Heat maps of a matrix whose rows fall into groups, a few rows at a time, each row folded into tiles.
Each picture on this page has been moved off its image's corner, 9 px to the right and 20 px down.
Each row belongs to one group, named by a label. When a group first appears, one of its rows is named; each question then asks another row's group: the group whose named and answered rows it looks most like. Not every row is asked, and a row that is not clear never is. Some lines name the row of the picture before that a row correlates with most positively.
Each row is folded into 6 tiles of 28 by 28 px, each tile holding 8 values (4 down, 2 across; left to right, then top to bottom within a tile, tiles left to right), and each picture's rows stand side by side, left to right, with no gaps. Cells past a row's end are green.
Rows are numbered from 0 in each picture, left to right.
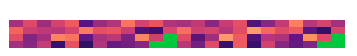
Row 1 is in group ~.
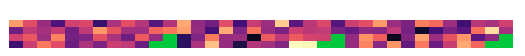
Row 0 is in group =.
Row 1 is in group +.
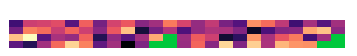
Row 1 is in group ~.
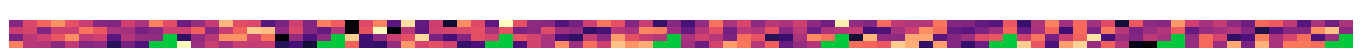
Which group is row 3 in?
~
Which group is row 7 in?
~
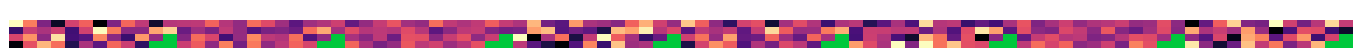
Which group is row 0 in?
=
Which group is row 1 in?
~
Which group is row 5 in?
~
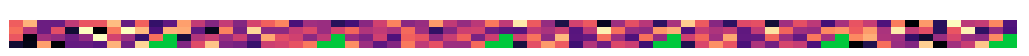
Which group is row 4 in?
=
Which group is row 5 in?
+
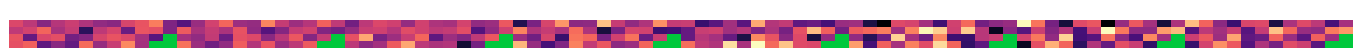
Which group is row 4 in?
~
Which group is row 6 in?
=
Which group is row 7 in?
=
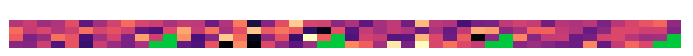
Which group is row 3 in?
+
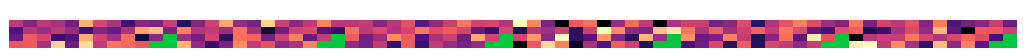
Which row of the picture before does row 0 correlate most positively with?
2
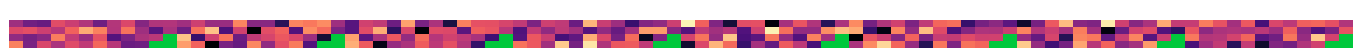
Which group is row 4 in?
=
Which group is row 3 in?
~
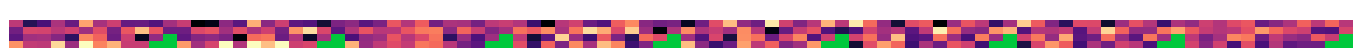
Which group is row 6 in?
=
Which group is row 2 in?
~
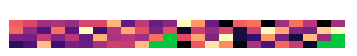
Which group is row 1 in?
=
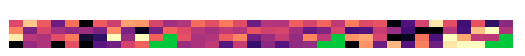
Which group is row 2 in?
~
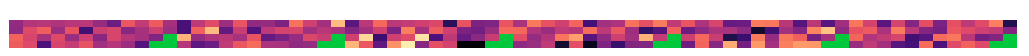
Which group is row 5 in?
+
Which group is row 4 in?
~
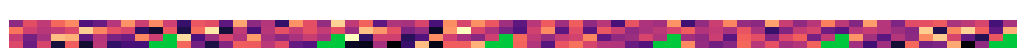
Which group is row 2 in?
+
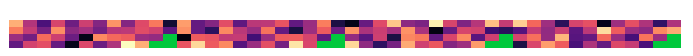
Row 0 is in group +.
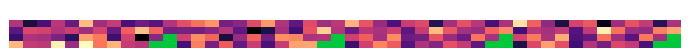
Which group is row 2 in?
=
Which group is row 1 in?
~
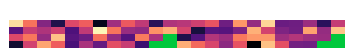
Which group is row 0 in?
=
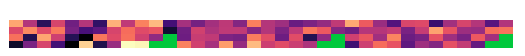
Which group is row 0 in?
+
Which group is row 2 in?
=
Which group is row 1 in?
~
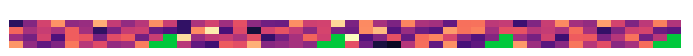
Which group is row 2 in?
+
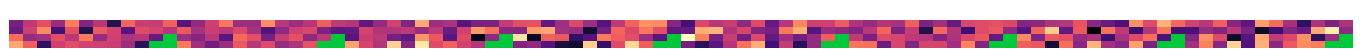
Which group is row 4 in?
+
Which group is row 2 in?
~
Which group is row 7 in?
~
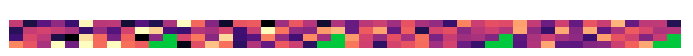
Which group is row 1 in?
=
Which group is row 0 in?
~
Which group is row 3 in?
+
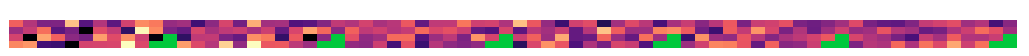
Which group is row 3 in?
=
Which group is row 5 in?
~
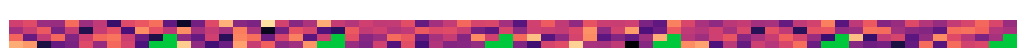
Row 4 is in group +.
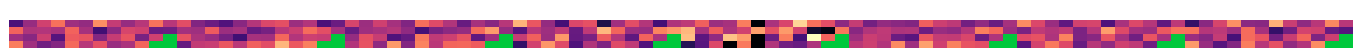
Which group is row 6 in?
=
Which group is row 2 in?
~
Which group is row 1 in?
~
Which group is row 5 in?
~
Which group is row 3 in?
=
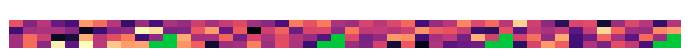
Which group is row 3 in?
=
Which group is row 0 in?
~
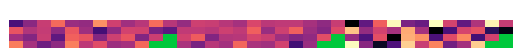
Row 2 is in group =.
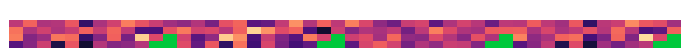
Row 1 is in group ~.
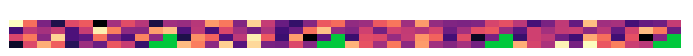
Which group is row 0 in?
=
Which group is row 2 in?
~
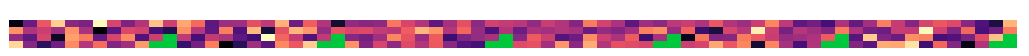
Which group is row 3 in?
~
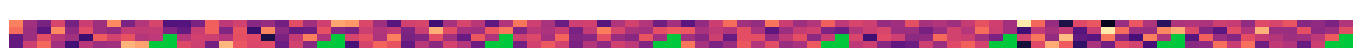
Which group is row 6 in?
=
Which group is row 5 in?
+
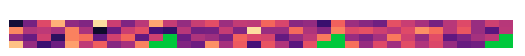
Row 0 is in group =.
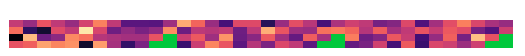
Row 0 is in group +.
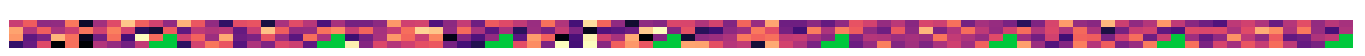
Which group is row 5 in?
+
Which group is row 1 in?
=
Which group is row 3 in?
~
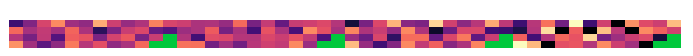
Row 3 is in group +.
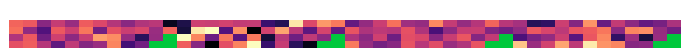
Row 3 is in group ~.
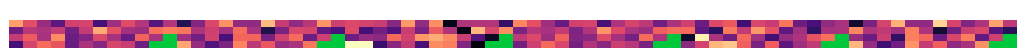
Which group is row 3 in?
=
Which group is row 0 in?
=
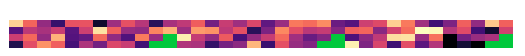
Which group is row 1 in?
+
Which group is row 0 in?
=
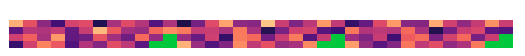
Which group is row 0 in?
=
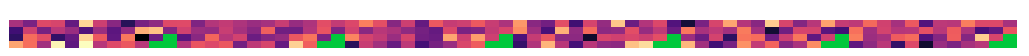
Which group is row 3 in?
+
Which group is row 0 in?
~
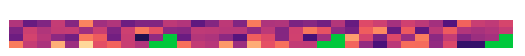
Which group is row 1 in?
~
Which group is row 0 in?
~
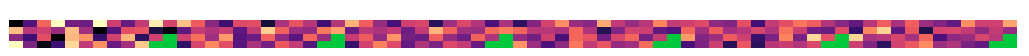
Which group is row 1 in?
=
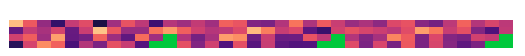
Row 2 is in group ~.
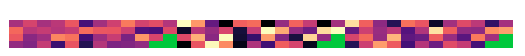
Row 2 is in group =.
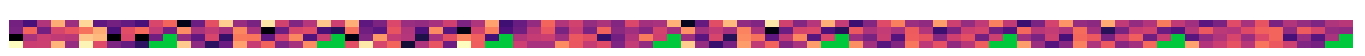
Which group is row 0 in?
~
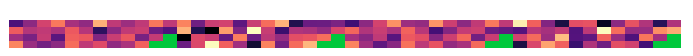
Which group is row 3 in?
=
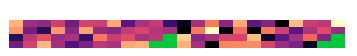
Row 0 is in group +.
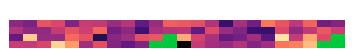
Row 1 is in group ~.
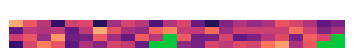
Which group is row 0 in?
=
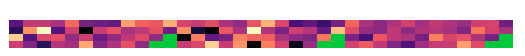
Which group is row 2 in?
+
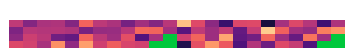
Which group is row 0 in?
~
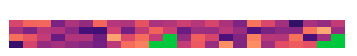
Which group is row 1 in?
~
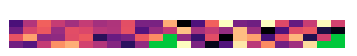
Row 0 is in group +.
